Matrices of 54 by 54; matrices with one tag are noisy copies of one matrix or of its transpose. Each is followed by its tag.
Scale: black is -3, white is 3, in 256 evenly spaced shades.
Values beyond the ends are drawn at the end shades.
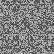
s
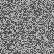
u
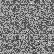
s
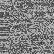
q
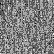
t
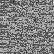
t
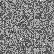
s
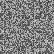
s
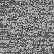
t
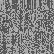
q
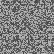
s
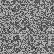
s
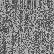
q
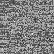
t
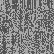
q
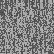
t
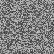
u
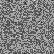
u
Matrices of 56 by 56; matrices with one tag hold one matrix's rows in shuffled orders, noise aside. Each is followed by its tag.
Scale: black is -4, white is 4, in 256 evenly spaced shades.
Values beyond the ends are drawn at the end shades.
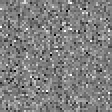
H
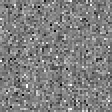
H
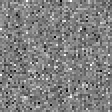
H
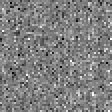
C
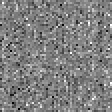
C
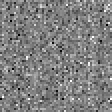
C
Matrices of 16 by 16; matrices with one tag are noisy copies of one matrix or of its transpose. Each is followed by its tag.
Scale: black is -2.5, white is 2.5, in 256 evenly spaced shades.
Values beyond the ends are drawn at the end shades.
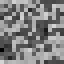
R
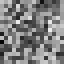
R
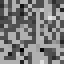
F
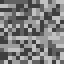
F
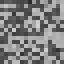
F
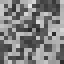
R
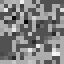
R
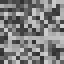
F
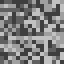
F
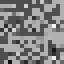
F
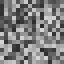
F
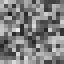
R
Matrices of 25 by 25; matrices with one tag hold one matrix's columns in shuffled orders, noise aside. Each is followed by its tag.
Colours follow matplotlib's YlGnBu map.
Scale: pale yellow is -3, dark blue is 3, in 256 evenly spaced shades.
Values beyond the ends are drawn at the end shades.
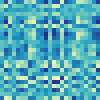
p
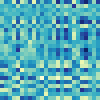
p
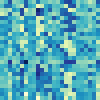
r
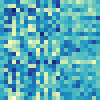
r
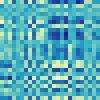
p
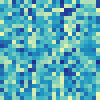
r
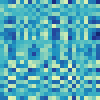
p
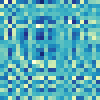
p
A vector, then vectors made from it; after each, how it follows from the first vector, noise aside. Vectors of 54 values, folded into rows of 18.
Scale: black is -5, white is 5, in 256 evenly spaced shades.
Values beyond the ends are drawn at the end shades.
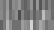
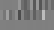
partly zeroed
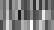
scaled up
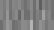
shrunk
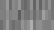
shrunk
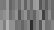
sign-scrambled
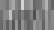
reversed
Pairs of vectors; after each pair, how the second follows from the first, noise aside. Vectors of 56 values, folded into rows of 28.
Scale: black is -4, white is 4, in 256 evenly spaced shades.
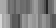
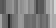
reversed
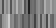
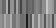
reversed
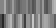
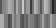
reversed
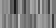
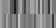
copied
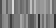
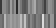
reversed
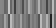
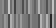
copied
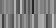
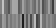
reversed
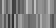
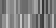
reversed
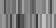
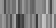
copied
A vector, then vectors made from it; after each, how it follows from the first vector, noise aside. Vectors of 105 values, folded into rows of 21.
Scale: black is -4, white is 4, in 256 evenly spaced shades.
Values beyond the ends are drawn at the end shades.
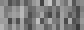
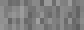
shrunk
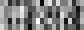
scaled up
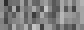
reversed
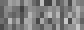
negated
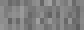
shrunk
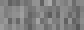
shrunk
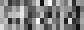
scaled up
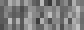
negated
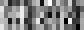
scaled up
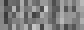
reversed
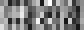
scaled up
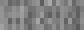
shrunk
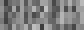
reversed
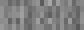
shrunk
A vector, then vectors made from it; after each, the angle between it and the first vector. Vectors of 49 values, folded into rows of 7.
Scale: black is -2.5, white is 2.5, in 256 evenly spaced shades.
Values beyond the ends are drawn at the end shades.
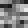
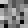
partly aligned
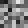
orthogonal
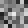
orthogonal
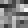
nearly parallel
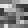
nearly opposite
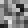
orthogonal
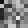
orthogonal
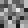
orthogonal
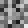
orthogonal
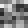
nearly opposite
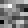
nearly opposite
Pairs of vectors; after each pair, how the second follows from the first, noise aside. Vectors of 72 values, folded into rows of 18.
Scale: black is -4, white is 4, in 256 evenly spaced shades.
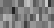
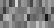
wrapped around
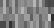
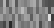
copied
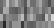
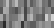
copied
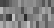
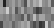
wrapped around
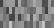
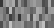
copied
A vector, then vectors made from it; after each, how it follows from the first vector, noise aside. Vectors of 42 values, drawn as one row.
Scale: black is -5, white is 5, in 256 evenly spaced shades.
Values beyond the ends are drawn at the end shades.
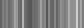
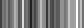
scaled up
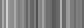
reversed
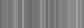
shrunk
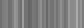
shrunk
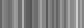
copied
